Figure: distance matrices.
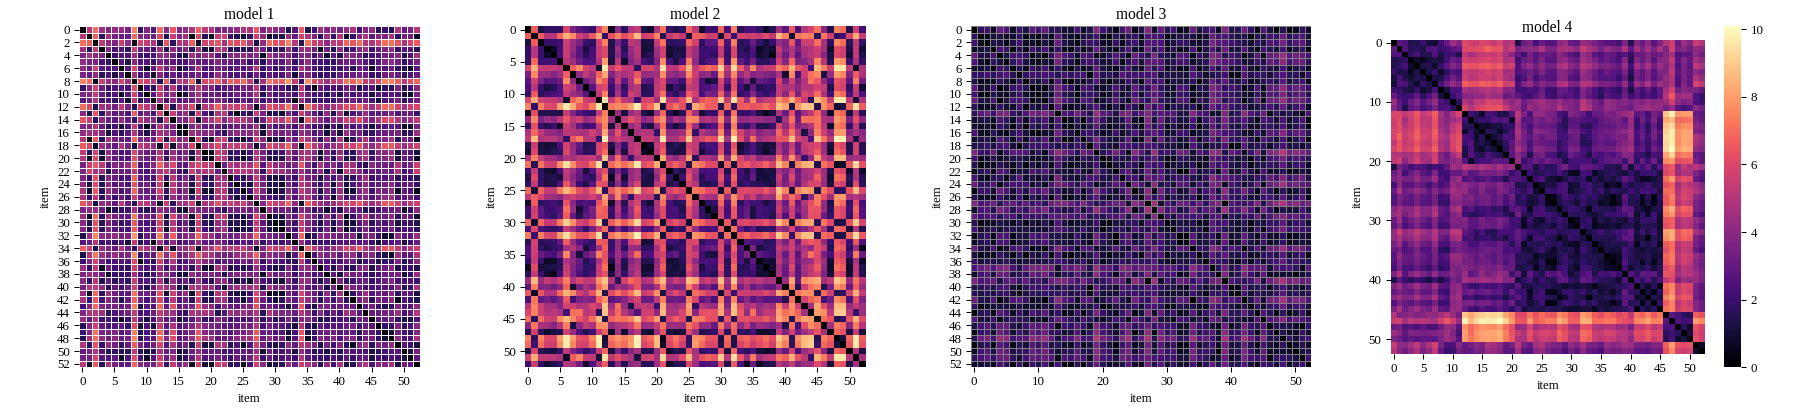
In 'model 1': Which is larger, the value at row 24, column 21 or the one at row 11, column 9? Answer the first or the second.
the first
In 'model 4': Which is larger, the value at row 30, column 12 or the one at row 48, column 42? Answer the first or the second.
the second
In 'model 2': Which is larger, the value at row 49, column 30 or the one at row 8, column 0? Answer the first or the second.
the second
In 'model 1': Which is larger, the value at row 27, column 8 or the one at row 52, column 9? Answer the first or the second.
the second
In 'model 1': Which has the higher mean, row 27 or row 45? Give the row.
27
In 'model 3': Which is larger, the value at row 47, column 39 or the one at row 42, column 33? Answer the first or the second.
the first
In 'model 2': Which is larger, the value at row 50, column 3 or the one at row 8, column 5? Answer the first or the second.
the second
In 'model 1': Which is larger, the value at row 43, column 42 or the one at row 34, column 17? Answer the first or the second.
the second
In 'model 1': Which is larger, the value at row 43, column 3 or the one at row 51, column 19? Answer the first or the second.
the first
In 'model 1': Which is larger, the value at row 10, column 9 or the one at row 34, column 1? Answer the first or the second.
the second
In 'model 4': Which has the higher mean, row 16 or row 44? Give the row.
16
